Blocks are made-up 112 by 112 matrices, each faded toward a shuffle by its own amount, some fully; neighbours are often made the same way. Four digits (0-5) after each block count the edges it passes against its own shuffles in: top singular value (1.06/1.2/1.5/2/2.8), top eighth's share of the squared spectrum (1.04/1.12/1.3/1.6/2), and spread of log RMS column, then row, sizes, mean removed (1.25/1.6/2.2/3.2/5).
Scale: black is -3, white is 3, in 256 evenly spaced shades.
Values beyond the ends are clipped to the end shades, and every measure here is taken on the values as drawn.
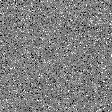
2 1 0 0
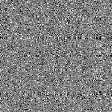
4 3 2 3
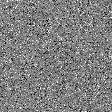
2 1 0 1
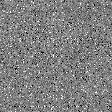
3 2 1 1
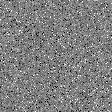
0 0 0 0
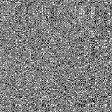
4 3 2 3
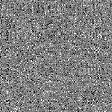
4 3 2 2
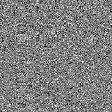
4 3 1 2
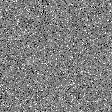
2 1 0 0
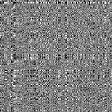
5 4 3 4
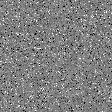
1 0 0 0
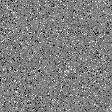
1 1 0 1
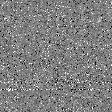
2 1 1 2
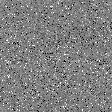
0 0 0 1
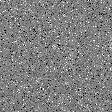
0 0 0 0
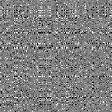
5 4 3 3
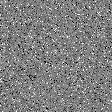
2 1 0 0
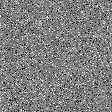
2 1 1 0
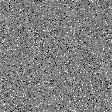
3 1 0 0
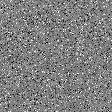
0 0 0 0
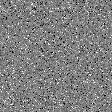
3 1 0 1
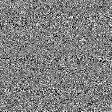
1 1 0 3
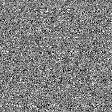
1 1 0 3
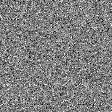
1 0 0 1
